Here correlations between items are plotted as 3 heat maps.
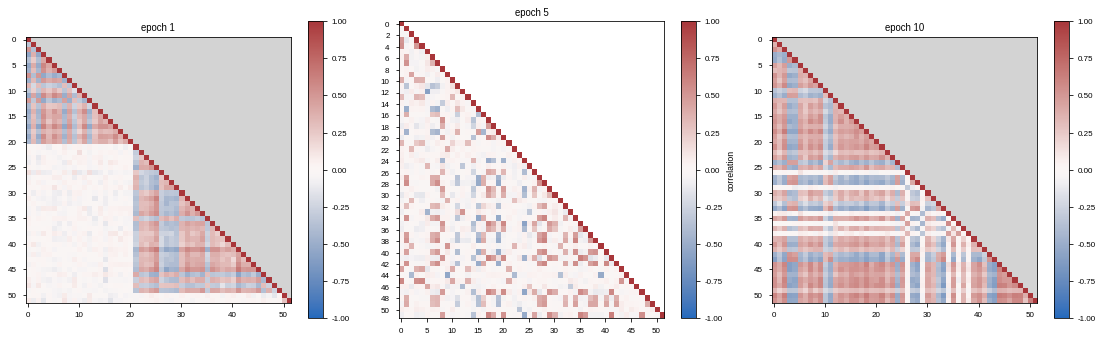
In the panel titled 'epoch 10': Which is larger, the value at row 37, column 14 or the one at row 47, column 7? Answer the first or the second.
the second
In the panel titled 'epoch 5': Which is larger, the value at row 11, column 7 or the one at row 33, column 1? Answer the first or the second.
the second
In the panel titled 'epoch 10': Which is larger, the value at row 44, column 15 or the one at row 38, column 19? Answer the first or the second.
the first
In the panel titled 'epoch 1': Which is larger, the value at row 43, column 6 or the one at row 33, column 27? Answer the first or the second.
the first
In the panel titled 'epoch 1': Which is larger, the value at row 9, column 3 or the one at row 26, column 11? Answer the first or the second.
the second
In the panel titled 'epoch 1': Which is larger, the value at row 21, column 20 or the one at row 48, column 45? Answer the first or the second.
the first
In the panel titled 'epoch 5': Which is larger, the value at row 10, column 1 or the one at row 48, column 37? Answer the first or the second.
the second
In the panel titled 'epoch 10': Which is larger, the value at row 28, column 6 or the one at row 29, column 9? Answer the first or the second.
the second
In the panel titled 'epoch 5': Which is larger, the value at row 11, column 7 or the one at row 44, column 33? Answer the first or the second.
the second
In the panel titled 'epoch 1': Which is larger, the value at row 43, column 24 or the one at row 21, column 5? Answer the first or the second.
the first
